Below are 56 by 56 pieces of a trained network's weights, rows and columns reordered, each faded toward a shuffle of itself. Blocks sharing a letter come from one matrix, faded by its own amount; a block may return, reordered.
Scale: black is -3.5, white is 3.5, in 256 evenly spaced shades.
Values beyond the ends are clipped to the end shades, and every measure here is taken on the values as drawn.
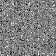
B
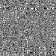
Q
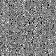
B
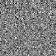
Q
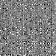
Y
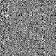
Q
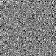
Q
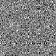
Q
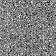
B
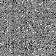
B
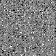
B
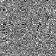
Q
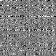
Y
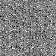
B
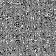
B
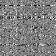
Y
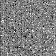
B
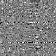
Q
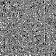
B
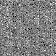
B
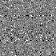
Q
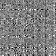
Y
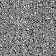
B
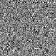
Q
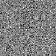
Q
